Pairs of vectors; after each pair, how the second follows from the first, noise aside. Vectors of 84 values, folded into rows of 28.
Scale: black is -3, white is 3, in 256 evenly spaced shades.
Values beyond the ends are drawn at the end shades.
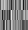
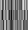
sign-scrambled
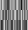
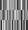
sign-scrambled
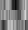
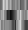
wrapped around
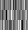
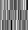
wrapped around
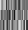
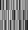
sign-scrambled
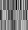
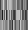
wrapped around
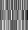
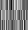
wrapped around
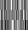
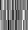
wrapped around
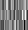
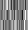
sign-scrambled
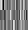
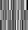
wrapped around
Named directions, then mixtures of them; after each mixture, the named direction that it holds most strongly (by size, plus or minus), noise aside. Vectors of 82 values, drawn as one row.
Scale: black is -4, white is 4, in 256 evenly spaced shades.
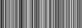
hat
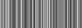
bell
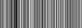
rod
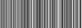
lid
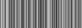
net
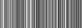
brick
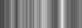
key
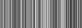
bell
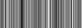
hat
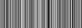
net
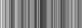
key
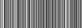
brick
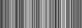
hat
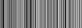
brick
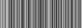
net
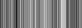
key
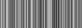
net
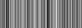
net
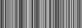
hat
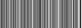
lid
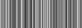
bell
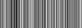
rod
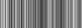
net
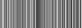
brick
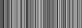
brick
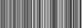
lid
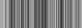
key
